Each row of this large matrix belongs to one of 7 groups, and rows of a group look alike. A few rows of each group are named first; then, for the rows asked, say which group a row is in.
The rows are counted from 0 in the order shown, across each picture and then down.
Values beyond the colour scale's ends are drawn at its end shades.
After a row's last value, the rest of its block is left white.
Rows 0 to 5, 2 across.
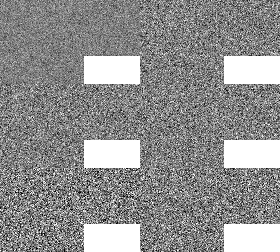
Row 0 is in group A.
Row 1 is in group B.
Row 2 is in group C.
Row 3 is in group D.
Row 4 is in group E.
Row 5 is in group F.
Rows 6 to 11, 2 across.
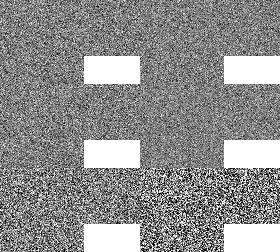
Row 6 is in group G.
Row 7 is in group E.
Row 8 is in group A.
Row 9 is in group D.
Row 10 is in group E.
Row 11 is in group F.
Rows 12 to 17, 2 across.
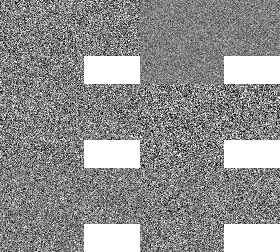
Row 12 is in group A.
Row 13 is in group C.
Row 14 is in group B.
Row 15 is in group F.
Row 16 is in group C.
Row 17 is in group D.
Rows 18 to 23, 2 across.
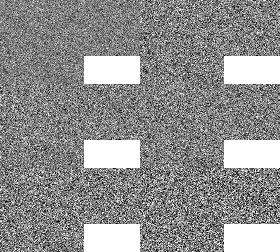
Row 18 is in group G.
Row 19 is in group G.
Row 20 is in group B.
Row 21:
G
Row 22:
G
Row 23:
C
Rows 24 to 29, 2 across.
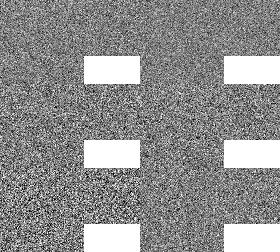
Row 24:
A
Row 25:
C
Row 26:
F
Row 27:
G
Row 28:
D
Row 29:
D
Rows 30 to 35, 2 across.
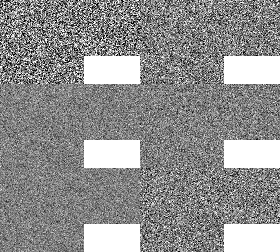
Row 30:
C
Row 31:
A
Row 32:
A
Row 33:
E
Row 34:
G
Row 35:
C
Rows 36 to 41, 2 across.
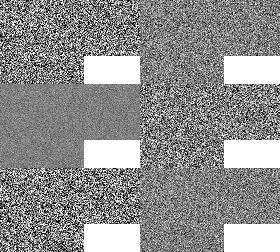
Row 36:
B
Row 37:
E
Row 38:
A
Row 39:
C
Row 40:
G
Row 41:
B
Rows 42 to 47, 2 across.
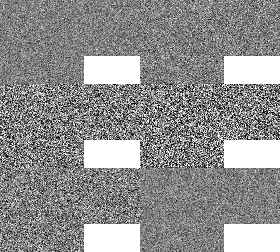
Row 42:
D
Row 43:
A
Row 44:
G
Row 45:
E
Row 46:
C
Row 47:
F
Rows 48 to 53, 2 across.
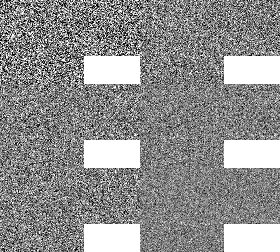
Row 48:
C
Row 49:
B
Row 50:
D
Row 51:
D
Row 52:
F
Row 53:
B
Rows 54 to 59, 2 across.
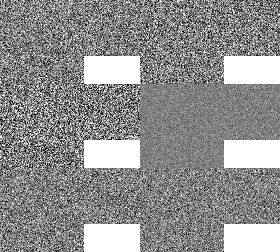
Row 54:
A
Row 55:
E
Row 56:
B
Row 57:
D
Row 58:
C
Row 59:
D
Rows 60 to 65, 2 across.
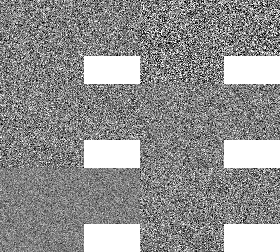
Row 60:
E
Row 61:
D
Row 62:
B
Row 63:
G
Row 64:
G
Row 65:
A
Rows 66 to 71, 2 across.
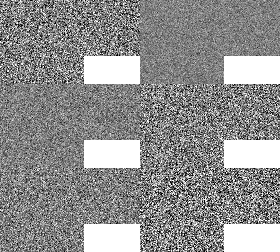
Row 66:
E
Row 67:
G
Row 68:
C
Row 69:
E
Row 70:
E
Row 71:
E
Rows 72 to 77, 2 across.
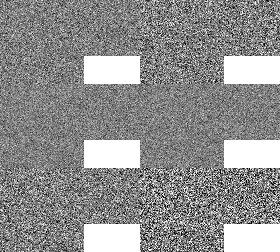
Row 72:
C
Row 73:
F
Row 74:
A
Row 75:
C
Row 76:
G
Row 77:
B
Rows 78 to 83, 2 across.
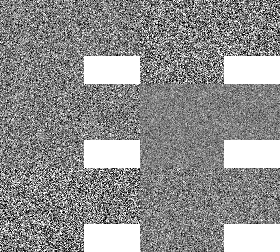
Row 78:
E
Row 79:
E
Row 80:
C
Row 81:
C
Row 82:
A
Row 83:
E
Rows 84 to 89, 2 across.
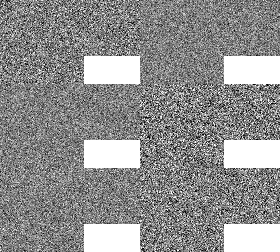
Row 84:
C
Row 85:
E
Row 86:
C
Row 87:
G
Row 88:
A
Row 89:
F
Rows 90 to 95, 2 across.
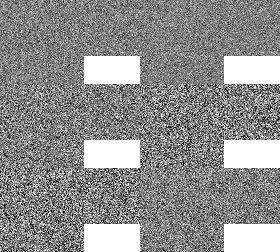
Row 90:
D
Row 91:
B
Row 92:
G
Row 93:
D
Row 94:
A
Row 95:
A
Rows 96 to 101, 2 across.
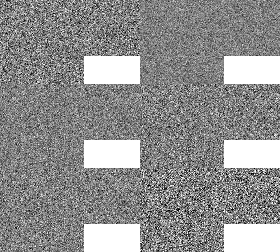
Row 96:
C
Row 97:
G
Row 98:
D
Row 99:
D
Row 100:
D
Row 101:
D
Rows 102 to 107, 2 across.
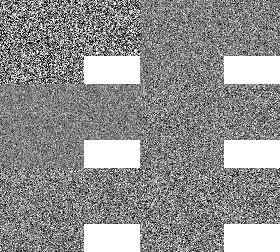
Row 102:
D
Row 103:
E
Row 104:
F
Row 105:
D
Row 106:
A
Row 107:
C
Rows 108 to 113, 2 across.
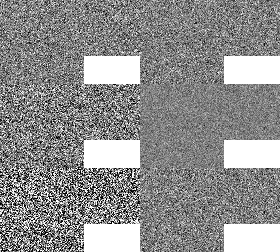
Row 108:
D
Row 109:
F
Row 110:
G
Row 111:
F
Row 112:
B
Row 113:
F
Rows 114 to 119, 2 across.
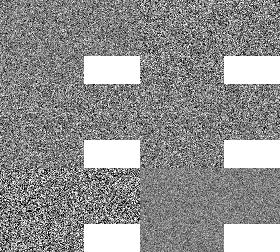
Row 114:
C
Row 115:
A
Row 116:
F
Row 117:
F
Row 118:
D
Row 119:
G
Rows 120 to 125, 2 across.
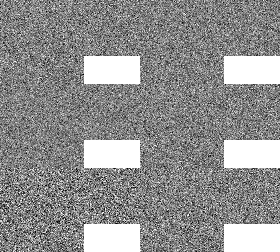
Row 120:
A
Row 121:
E
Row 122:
C
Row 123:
A
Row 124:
G
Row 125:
A
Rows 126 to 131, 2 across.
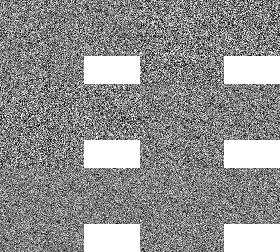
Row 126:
D
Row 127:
B
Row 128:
D
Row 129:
G
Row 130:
G
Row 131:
F
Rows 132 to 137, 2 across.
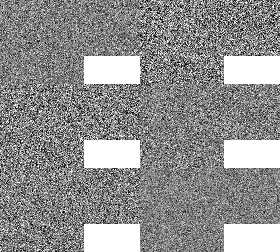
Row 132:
D
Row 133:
B
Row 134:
E
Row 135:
C
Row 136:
A
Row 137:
F
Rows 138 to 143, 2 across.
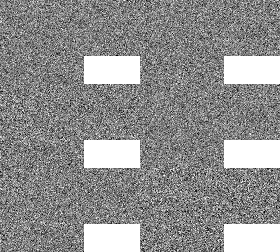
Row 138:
G
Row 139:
C
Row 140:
B
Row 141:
C
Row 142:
B
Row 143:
F
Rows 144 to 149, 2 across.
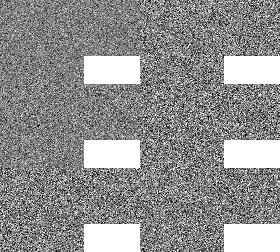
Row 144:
C
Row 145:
A
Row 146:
D
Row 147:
C
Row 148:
C
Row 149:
F
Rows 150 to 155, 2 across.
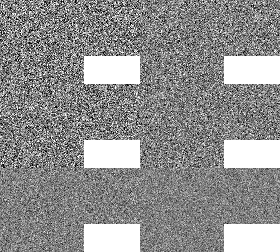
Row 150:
D
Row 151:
D
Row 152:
F
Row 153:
C
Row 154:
D
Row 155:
F
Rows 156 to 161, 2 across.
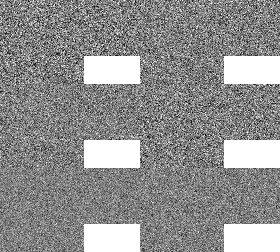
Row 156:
G
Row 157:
A
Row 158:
B
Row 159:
G
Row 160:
E
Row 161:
F
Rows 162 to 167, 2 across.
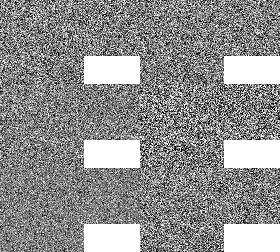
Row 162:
A
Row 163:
G
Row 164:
B
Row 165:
B
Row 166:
E
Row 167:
A
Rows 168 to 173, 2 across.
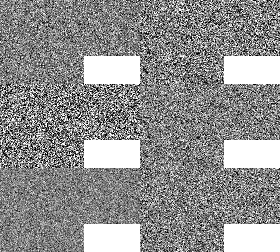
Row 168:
E
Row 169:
G
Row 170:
C
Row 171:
G
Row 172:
E
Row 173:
C
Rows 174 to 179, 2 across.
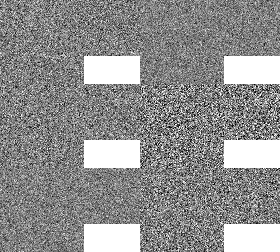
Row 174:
B
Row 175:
F
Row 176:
D
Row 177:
D
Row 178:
G
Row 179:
E
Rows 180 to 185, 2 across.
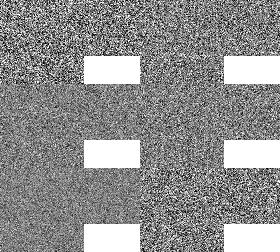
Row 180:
A
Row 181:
B
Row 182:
F
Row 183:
D
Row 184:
A
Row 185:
F
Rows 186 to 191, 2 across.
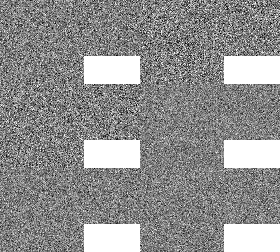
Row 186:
E
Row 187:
D
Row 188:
E
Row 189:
B
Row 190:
E
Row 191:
A
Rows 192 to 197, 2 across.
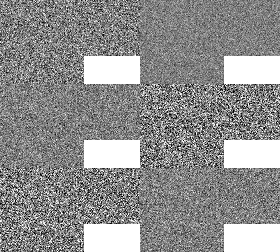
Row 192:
E
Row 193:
B
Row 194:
F
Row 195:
F
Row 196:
B
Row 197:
B
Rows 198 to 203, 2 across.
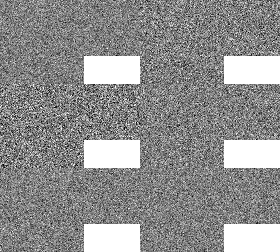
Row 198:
G
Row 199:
B
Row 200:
F
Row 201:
D
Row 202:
A
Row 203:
E
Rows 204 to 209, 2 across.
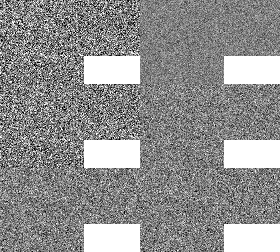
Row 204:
B
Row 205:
D
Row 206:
B
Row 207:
G
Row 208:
F
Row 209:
F
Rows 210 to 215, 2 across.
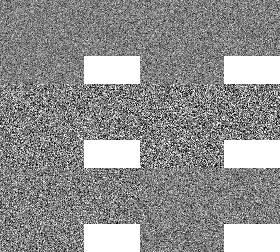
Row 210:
C
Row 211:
C
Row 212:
E
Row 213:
F
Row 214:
E
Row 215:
G
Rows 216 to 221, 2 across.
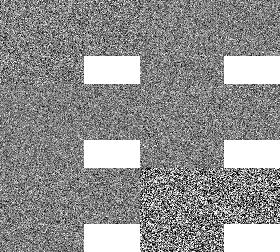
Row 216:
A
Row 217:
B
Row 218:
E
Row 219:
A
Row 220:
G
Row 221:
C
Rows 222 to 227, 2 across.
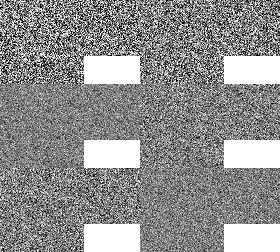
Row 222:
B
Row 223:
E
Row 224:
G
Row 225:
G
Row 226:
F
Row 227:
E
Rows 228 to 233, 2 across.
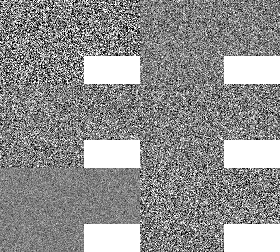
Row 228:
E
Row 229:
E
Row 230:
B
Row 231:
E
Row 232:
F
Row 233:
B
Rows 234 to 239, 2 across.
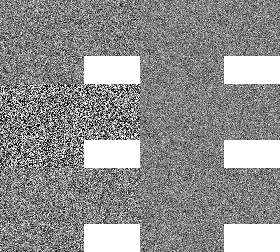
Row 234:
G
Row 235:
A
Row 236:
D
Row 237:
A
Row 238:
A
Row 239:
F
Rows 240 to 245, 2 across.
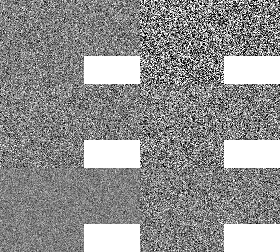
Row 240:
D
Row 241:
A
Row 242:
A
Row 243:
A
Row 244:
F
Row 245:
E
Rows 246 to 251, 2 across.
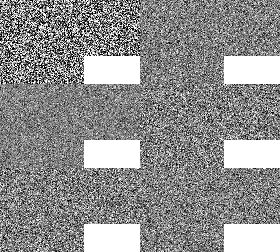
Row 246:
E
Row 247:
D
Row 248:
D
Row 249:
E
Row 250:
C
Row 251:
G
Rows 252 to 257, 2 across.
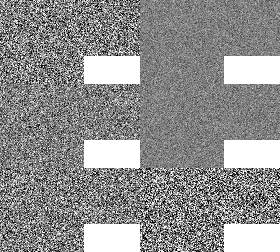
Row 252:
E
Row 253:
F
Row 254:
D
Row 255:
C
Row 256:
C
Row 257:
C
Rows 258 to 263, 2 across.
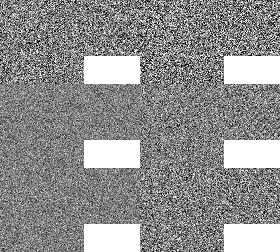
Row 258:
D
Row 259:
B
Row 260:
G
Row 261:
D
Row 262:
F
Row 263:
F
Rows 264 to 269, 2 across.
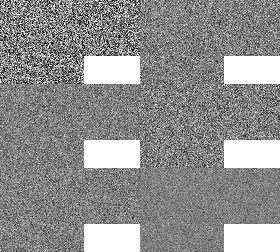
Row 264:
A
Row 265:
A
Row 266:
E
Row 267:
E
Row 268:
A
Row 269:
A
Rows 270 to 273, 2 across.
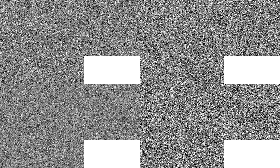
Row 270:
F
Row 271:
A
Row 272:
D
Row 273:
C
